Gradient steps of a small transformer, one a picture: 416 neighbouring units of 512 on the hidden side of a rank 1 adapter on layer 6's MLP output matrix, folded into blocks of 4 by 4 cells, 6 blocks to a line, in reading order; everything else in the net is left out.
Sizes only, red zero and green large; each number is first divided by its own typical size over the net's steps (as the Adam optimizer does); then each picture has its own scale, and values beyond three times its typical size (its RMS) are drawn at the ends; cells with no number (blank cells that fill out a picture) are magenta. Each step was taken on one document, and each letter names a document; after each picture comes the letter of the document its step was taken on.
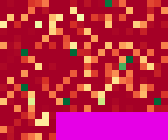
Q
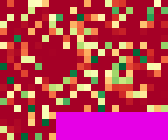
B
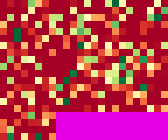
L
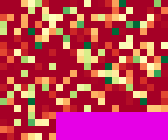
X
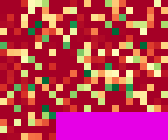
X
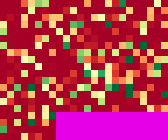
X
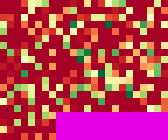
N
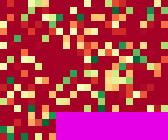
B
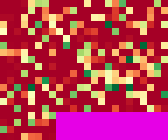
X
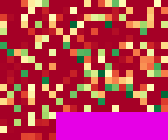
N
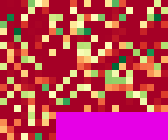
L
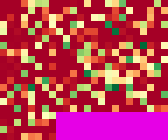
X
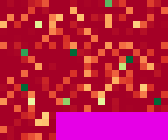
Q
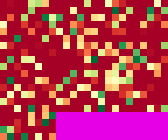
B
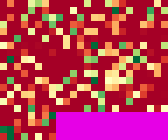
B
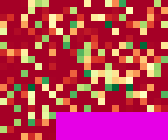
X
